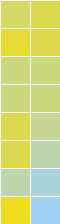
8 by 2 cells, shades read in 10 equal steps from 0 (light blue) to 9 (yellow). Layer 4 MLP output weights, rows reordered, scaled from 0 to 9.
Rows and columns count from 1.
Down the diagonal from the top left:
6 7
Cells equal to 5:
4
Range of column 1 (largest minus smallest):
6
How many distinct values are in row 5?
2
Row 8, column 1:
9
